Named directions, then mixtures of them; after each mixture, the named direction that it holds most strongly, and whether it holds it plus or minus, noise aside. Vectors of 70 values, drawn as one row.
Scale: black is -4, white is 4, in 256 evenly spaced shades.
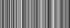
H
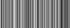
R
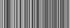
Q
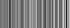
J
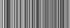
Q, plus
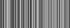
Q, minus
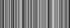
H, plus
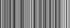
R, minus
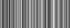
H, plus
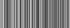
Q, plus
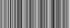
H, minus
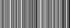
J, minus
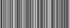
R, plus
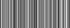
R, minus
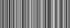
H, plus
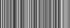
R, minus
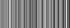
J, minus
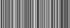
R, plus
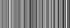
J, minus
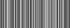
Q, minus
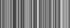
R, minus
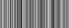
H, minus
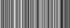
R, plus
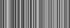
Q, minus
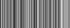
R, minus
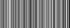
J, minus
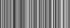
R, minus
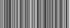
J, plus
